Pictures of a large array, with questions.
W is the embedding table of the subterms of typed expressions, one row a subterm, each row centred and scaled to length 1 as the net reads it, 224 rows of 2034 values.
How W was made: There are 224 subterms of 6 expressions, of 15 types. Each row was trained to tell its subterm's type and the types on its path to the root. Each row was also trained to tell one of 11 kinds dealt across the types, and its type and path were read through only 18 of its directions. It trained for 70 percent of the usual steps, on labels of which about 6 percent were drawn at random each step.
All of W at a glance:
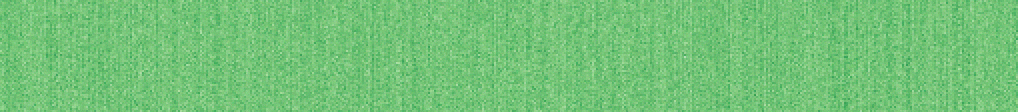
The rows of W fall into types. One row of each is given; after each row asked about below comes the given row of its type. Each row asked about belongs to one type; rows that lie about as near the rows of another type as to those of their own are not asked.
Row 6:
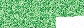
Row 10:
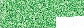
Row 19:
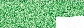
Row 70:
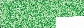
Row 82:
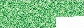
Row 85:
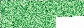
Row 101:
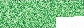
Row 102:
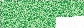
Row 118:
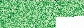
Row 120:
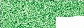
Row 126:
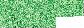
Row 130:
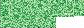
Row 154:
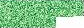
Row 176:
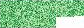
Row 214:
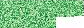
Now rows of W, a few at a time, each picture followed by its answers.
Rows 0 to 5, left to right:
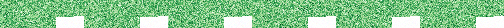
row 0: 126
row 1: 82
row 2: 176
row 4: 85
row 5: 154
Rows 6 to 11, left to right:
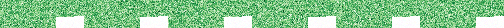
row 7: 176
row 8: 118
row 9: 130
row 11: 19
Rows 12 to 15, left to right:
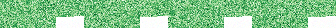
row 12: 154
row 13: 126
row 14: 130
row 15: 126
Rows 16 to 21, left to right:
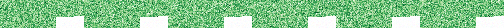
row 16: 10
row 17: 176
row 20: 70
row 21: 10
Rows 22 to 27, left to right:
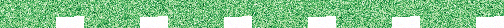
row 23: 82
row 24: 6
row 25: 85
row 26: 118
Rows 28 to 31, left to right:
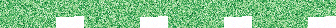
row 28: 118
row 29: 130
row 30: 118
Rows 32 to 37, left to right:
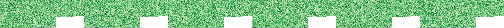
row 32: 118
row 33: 102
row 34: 70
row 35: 101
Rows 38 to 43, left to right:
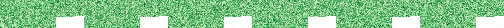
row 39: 130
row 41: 19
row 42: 130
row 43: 118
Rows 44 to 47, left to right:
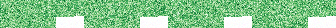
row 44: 85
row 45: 82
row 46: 130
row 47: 19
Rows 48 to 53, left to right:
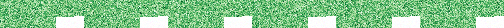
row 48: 130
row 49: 102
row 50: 120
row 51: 130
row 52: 10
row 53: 120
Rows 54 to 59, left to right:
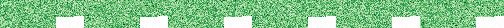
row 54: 126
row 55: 154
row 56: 6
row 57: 19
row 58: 6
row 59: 118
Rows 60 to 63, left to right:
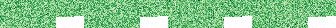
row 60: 6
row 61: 126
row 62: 214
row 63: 130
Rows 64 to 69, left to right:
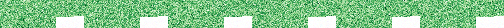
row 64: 82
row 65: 126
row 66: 130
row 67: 176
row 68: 214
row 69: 82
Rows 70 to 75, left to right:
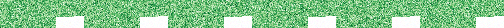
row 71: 82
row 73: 154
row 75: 102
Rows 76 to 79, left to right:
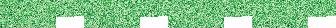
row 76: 176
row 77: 19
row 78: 120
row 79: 6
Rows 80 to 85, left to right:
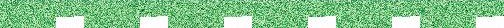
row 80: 102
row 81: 19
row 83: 176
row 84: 10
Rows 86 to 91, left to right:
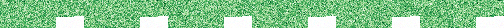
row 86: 101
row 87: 101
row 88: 176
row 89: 70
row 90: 214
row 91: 118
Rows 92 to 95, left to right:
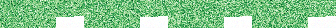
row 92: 102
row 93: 176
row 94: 120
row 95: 6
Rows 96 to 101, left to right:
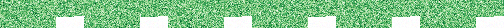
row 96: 102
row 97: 176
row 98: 120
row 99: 6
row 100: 6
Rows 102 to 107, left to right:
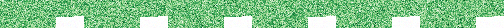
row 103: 214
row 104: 154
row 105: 82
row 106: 101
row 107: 70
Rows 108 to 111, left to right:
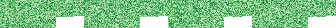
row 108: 120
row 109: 85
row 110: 118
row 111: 101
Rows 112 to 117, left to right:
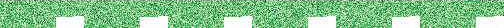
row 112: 118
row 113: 70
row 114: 130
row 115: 82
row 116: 214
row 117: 85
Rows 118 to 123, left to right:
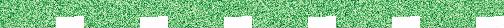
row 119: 130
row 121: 82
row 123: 19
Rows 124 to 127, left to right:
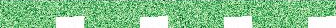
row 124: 118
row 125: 10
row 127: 118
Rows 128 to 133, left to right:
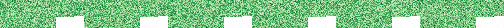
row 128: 101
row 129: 102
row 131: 85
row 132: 126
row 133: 120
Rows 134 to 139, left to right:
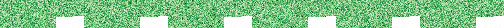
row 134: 10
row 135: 85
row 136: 6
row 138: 10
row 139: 10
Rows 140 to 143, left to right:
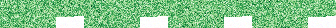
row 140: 118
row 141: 101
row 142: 19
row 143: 10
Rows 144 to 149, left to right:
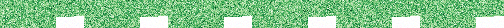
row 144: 82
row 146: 70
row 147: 176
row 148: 214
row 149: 85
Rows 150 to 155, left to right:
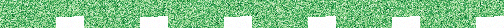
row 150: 102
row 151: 6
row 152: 70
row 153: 126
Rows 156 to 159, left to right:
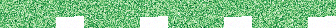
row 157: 130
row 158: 154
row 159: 101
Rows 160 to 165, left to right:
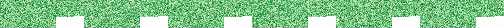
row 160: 85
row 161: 82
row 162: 10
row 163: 118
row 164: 154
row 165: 176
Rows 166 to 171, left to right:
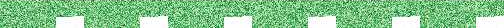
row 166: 154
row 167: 85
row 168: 130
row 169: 82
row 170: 101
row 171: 101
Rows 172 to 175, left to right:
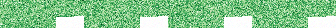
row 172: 70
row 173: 19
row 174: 118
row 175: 101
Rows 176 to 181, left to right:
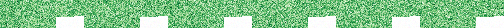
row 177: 70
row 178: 101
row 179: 19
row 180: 120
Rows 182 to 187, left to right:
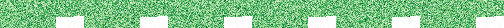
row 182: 82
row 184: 130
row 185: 176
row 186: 101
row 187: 176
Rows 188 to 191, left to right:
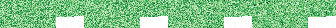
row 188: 6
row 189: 120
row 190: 6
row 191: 101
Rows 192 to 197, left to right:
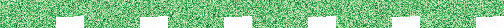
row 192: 154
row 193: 214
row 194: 130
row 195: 118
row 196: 85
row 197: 101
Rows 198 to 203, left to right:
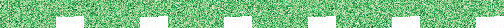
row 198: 10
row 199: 70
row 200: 102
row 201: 126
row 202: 6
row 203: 85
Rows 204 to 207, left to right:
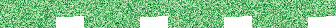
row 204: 126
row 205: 10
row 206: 82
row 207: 10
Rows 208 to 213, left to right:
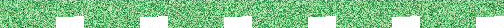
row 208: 120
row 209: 120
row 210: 6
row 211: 154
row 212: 85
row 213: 214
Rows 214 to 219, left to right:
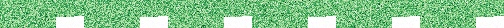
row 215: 214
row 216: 85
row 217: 102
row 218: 214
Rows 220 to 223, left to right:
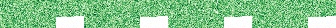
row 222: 10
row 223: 176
